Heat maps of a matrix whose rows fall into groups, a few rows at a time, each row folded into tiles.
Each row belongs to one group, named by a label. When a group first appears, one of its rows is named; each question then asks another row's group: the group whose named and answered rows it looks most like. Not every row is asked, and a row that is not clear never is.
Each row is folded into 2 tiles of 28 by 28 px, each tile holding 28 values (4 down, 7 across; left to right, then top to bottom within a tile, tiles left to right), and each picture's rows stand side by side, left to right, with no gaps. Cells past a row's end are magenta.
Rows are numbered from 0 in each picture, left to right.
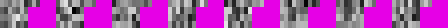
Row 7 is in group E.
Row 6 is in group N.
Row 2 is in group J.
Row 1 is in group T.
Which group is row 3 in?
E
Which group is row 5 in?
N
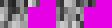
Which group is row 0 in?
N
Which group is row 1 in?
J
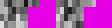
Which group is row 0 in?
N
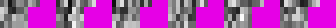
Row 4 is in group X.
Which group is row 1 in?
X
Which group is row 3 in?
E
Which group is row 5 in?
X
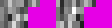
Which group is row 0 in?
T
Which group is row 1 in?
J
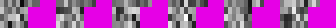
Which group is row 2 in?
J
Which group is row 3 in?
J
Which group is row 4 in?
E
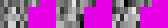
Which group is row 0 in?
T
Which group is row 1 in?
J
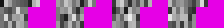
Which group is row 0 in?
X
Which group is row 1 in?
T
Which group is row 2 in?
X
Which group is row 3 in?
E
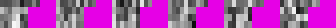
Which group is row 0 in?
J
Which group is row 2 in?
N
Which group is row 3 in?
J
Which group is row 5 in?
T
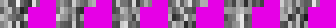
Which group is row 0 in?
E
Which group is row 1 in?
E
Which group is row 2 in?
T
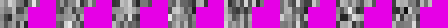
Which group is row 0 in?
T
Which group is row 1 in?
T
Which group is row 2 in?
J
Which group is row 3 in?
E
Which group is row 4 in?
N
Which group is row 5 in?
E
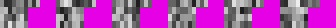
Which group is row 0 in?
N
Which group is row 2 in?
E
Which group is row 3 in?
N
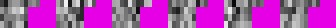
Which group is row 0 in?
J
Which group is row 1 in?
E
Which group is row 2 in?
E
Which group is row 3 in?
X
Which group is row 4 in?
N
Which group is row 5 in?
X
